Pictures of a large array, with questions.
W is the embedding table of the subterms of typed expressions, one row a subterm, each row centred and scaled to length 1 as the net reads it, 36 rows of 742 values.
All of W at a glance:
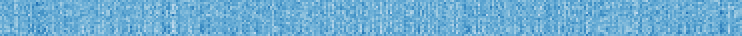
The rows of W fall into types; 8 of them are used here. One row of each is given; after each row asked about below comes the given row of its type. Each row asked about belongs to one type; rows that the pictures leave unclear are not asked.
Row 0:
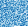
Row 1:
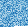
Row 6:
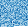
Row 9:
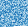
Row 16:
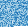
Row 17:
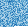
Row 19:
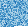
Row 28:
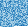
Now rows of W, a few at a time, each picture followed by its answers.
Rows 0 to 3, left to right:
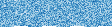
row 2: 6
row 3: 17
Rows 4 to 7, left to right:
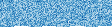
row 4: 1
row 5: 17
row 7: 16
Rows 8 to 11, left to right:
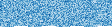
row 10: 17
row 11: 0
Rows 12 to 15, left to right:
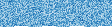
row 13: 0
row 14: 6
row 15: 17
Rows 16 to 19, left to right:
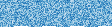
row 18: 16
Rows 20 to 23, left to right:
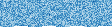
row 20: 28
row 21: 1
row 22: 0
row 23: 17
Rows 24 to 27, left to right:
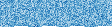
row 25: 28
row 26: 28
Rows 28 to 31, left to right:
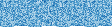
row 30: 28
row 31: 28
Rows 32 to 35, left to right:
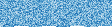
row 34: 1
